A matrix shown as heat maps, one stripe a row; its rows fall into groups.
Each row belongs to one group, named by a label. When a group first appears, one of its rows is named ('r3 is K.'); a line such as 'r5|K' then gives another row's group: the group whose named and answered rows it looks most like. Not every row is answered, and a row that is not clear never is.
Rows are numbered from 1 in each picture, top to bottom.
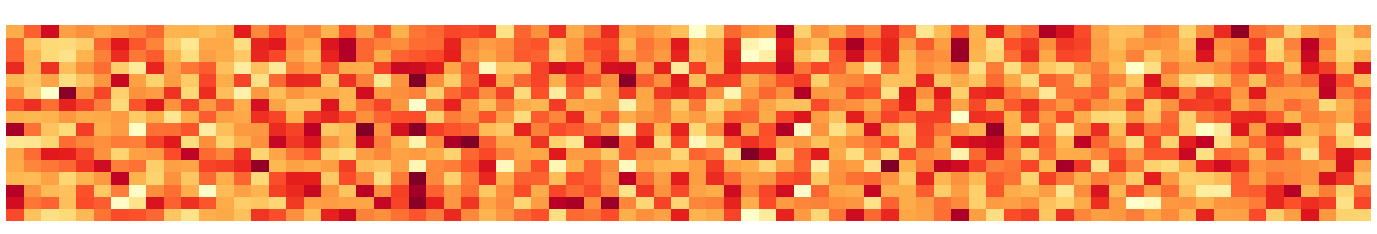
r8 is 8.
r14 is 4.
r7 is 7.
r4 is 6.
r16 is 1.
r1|8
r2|1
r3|1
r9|4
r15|6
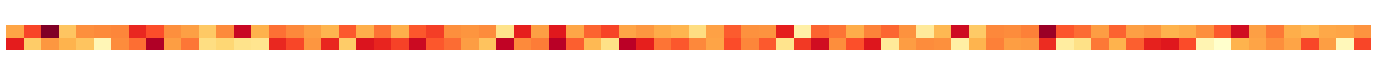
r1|8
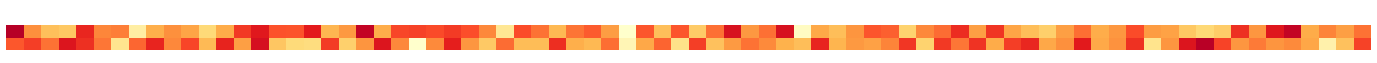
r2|7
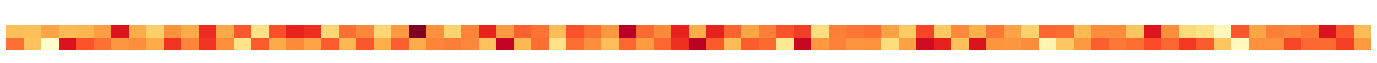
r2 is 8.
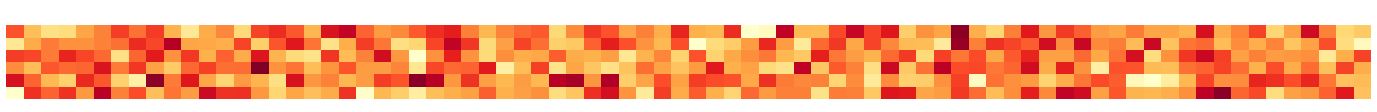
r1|1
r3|7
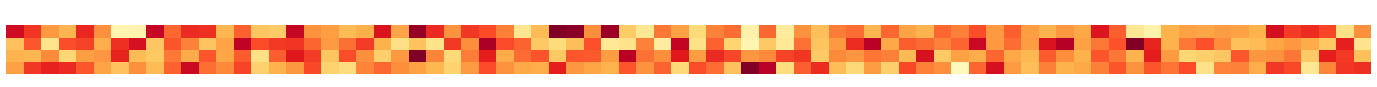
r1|6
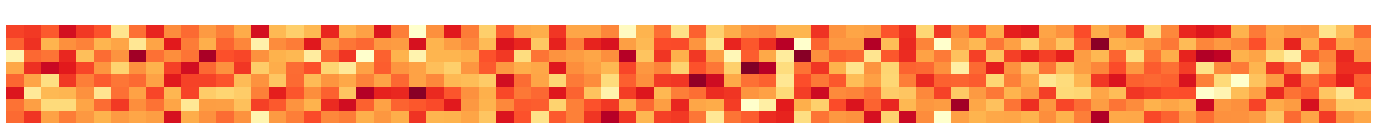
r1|7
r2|4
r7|1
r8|4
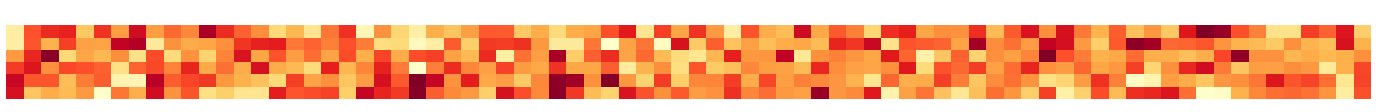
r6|4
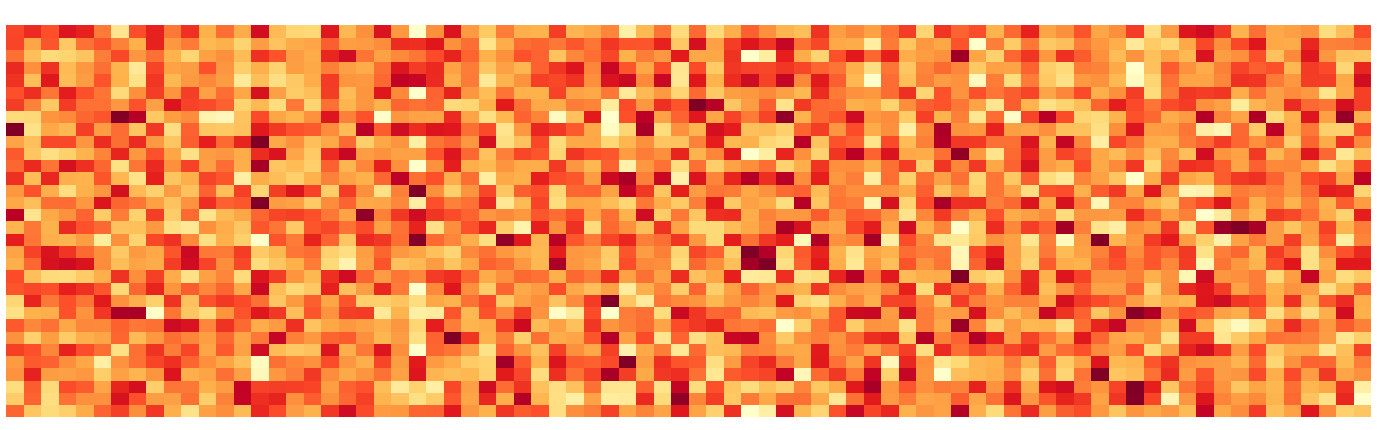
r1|7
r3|1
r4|6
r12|7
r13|6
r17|8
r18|4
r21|1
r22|7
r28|4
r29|4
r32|1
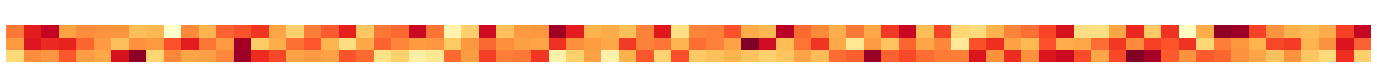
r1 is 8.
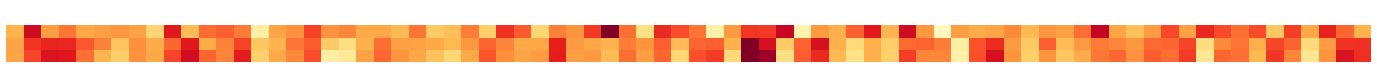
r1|4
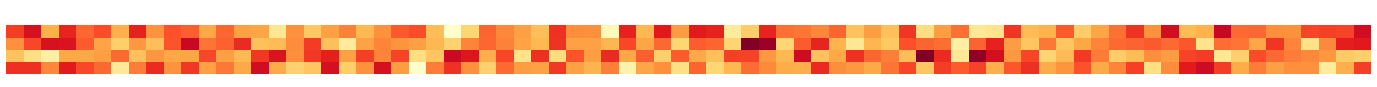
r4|7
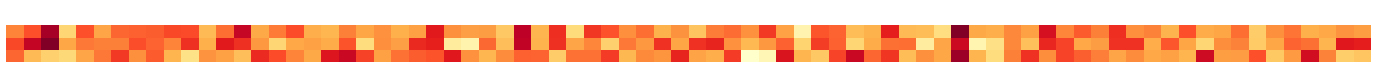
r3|1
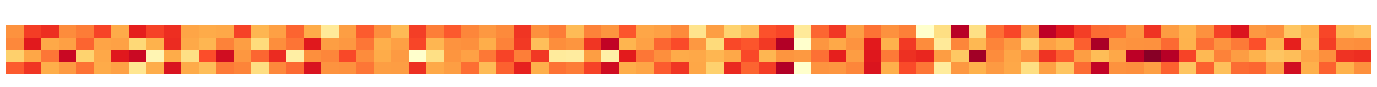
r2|4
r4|4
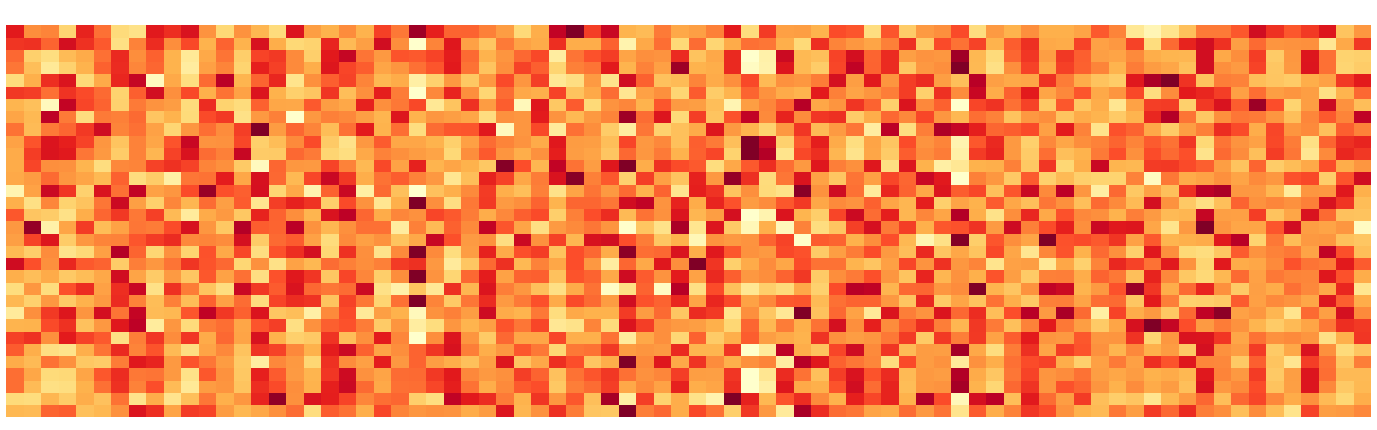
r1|6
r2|7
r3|1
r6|7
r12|4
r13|8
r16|1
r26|7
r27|1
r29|1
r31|8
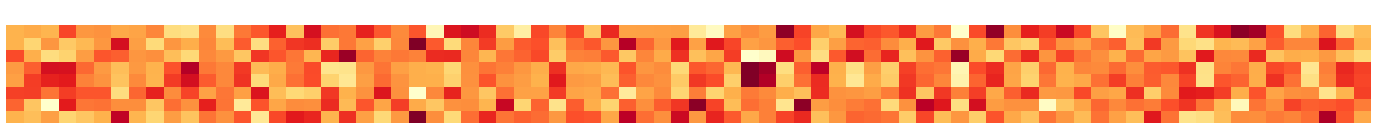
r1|8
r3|1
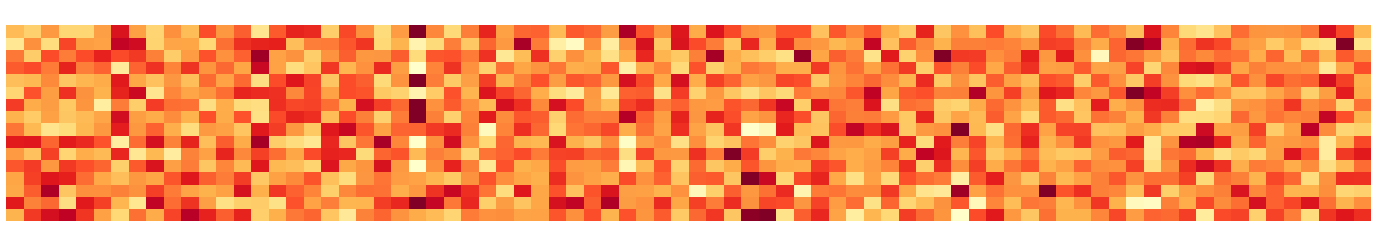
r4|7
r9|1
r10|7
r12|7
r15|6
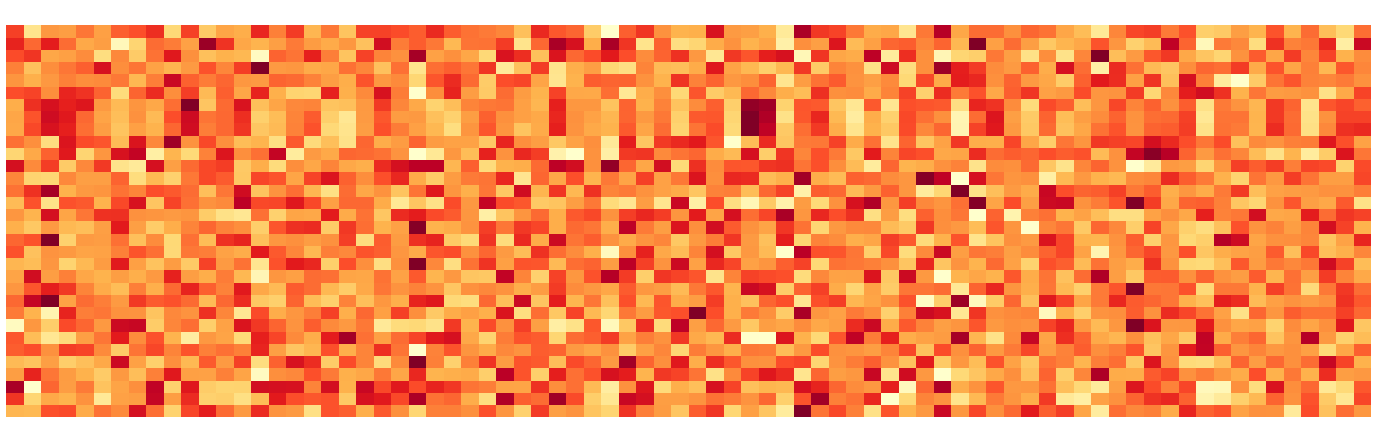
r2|6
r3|4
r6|7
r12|6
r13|8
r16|6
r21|4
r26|1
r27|7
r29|4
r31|4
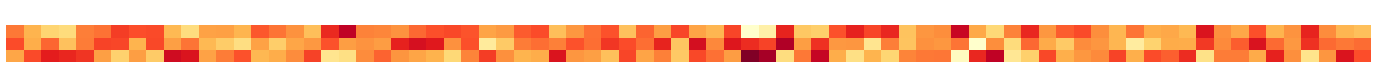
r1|1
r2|6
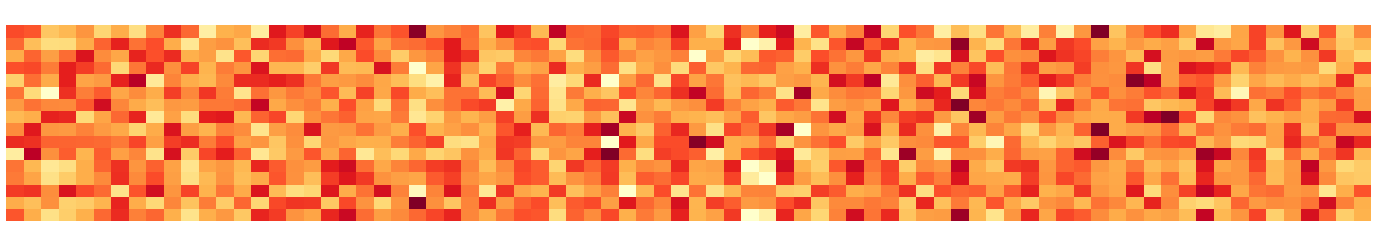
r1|4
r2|1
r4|7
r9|4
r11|4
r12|1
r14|7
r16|1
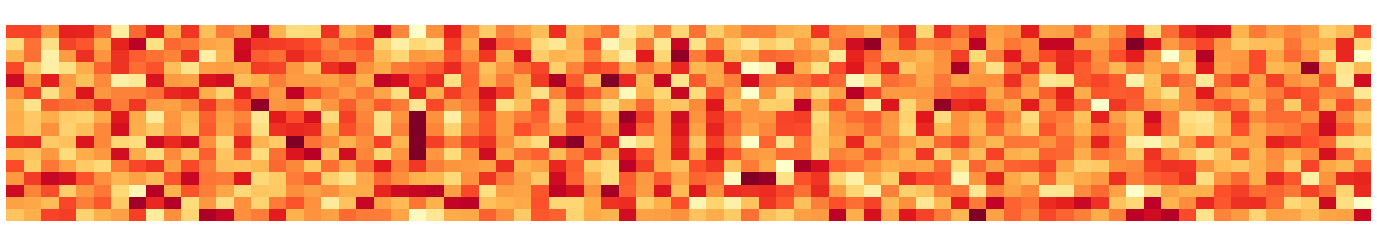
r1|7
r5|6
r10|6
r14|6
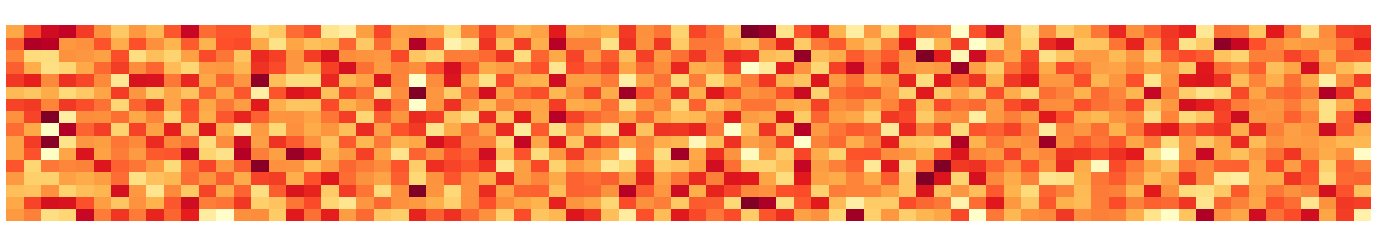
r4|1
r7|7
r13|8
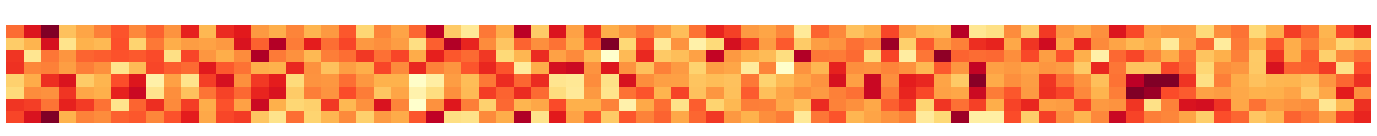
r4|6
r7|7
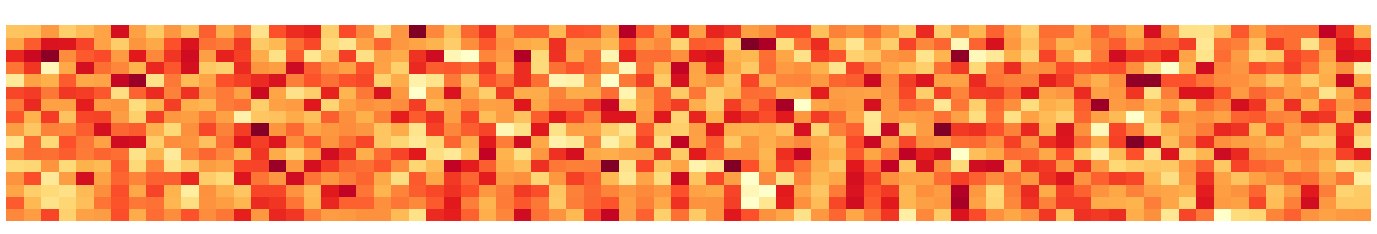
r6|7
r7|4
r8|6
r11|8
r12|8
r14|1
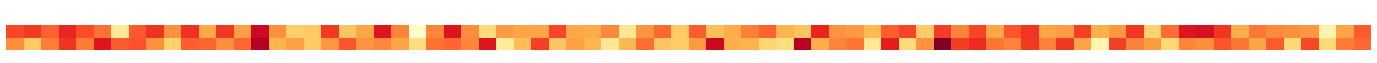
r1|7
